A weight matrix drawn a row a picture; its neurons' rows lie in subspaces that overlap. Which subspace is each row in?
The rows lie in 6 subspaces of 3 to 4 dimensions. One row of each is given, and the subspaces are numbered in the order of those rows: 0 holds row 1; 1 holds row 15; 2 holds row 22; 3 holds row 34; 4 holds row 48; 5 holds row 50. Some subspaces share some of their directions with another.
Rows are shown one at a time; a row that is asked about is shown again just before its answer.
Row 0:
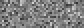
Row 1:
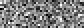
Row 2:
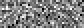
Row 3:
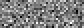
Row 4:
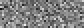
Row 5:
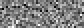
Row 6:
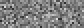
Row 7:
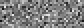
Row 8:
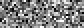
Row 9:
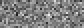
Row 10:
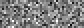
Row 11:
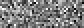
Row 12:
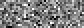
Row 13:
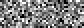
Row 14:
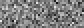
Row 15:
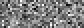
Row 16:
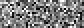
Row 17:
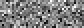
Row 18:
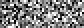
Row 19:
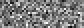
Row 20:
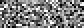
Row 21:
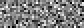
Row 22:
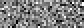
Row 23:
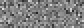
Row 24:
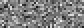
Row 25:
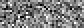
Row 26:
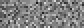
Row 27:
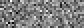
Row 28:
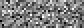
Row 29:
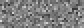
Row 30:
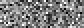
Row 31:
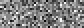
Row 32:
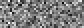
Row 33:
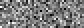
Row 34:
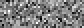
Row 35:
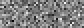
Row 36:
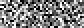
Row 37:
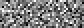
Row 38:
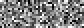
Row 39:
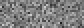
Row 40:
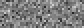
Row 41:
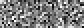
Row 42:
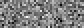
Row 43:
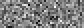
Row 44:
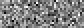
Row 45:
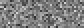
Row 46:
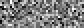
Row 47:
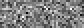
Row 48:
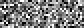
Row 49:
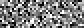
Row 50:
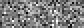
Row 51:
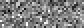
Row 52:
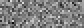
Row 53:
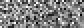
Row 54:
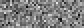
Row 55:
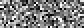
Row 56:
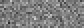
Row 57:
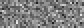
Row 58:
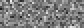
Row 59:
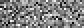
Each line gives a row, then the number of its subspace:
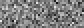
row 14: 0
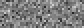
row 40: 3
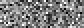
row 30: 4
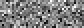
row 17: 3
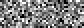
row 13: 0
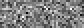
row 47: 5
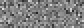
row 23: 4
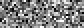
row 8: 0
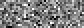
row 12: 2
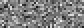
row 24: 1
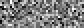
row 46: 4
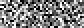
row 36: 1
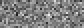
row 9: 0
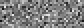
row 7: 4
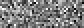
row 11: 4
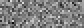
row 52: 1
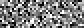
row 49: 1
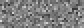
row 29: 4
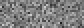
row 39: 3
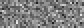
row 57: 2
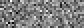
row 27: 1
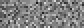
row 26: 2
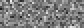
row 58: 4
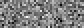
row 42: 1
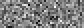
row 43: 2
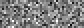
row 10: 5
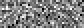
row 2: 5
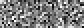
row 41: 0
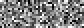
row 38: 0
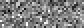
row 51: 3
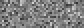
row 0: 1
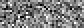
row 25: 5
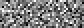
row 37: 4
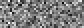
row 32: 1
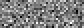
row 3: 4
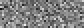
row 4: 5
